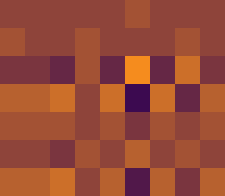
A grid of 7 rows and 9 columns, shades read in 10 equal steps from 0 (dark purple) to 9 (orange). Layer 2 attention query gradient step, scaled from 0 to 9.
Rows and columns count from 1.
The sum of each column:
33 32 32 31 32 28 32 30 32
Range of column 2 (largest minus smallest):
3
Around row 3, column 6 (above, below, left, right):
4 0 2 2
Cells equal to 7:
5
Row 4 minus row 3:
3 3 5 -1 5 -9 5 -5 3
